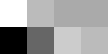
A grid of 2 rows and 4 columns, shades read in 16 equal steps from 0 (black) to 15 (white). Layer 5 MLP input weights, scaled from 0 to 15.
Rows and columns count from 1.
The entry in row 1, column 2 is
11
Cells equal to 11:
2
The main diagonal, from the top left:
15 6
